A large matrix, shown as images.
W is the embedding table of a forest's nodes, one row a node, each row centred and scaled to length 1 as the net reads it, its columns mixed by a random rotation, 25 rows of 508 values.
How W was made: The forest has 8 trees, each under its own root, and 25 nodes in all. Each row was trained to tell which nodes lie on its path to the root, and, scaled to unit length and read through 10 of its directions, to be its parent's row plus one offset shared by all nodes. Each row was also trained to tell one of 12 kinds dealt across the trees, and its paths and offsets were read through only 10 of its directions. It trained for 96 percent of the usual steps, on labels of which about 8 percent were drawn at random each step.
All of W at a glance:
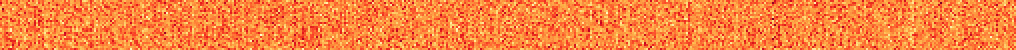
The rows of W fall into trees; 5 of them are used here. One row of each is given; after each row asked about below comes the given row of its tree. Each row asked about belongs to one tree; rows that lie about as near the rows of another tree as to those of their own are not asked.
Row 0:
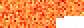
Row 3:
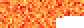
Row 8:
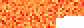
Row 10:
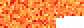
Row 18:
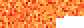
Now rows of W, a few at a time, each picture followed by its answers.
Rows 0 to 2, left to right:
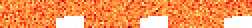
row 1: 10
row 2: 0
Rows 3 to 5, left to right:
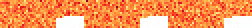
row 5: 10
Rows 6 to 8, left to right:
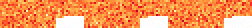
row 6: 8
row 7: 10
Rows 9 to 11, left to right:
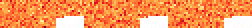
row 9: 0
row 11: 8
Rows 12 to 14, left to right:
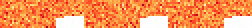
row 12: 10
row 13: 3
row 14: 18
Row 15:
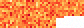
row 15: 18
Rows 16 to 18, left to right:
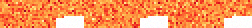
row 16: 8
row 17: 3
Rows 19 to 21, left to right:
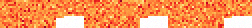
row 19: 3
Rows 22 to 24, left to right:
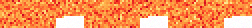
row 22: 0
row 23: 18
